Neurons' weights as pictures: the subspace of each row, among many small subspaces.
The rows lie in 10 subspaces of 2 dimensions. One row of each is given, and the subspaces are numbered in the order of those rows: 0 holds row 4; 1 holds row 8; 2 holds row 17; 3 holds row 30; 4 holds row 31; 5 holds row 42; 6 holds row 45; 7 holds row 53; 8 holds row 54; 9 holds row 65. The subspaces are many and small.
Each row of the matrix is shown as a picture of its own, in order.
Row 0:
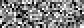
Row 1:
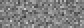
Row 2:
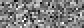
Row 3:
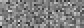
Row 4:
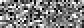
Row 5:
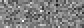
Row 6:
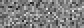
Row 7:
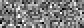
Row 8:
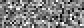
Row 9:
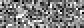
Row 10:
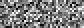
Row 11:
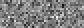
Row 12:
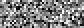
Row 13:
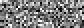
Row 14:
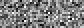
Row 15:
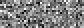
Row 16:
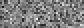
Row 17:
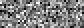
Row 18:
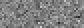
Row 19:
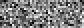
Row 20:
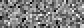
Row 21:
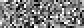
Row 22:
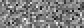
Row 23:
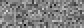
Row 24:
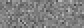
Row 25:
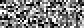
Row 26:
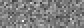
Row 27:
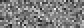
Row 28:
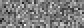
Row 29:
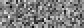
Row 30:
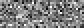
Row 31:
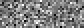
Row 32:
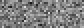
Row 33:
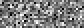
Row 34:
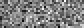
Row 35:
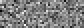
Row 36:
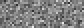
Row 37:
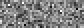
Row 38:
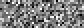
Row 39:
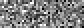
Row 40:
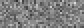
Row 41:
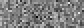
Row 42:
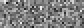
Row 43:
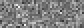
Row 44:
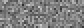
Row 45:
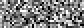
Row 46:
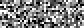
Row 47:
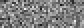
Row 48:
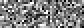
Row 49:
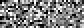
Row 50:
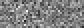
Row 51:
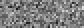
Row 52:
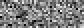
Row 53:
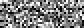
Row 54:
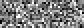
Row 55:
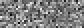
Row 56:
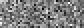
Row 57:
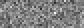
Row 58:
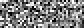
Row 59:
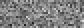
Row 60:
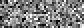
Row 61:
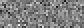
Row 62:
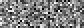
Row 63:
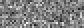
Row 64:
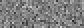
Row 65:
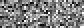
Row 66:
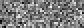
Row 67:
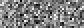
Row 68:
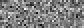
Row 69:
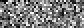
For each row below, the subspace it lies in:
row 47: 5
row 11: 7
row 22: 6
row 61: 2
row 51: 1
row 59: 3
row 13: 7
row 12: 1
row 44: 5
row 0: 8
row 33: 4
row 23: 8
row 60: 6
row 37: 3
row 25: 2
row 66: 8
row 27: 7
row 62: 4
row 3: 4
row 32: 9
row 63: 1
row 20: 6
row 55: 0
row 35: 2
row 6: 1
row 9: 3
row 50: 0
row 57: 5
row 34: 6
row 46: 2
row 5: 1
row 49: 0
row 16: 6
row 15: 2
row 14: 9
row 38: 7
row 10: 1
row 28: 8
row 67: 4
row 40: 3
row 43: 8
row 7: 8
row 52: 3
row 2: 0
